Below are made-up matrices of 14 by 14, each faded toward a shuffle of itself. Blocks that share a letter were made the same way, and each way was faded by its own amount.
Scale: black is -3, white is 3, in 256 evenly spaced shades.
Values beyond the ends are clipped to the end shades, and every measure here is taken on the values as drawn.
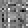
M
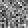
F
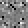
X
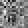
M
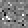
X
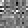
M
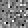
X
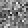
F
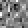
M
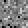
X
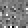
X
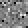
X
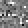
X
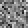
F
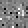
X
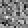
F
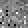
X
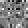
M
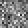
F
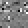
X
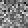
F
